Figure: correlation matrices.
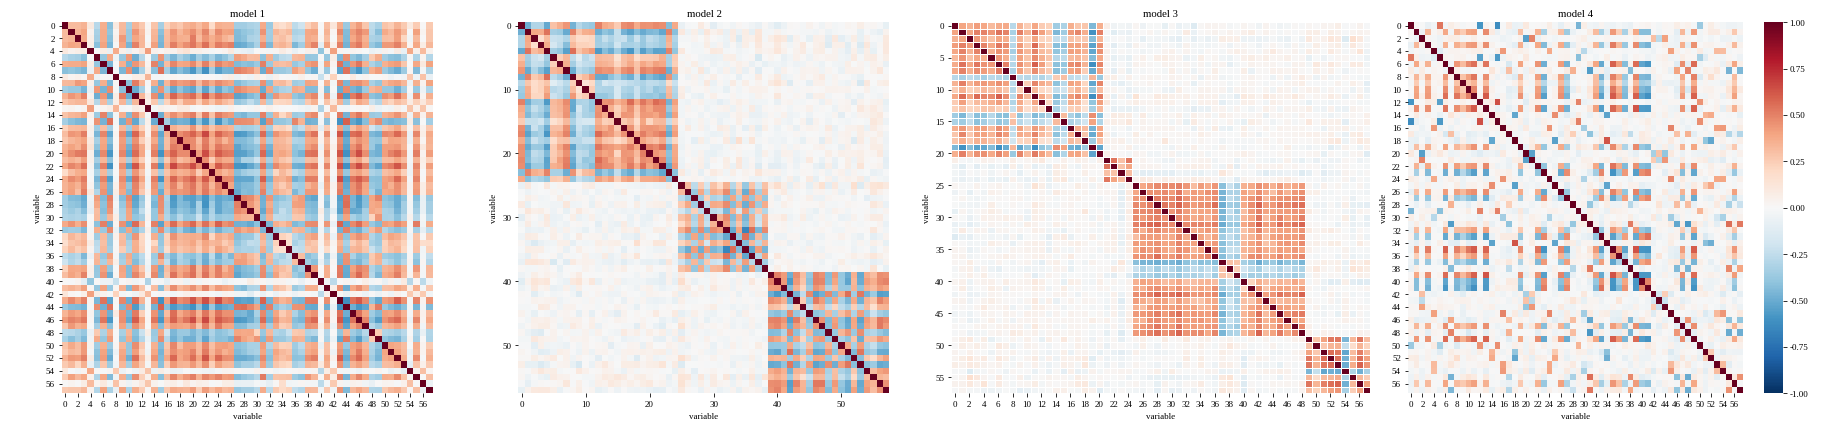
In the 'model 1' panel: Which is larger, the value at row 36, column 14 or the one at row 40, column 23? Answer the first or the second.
the second
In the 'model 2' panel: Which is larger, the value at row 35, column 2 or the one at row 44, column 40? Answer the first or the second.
the second
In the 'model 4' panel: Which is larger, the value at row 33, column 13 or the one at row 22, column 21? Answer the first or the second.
the second
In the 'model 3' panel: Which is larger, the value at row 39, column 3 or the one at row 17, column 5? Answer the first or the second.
the second
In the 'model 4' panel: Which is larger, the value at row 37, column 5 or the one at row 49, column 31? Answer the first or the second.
the second
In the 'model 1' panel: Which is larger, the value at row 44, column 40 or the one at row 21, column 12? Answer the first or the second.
the second
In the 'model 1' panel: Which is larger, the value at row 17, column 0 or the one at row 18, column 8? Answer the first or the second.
the first
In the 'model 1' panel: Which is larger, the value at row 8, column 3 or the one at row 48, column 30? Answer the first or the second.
the second
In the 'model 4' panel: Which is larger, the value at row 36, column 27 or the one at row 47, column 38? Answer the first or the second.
the second
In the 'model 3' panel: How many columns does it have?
58
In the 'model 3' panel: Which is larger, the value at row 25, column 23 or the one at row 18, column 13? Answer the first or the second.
the second
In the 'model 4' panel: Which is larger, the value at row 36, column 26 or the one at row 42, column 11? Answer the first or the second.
the first
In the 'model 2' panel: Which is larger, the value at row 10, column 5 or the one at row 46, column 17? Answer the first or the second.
the second
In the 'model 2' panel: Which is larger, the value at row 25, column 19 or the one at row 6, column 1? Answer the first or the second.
the first
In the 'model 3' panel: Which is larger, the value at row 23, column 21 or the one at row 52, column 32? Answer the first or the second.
the first
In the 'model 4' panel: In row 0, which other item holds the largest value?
5
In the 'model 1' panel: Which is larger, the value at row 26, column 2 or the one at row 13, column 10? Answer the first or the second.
the first
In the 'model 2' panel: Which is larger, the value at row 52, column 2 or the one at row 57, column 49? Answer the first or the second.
the second
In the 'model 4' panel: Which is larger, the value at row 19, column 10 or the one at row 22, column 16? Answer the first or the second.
the first
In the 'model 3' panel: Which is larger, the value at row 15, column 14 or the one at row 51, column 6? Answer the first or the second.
the first
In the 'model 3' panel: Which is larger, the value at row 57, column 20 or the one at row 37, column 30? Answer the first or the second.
the first
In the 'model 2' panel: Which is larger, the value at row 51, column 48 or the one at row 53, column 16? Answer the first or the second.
the first
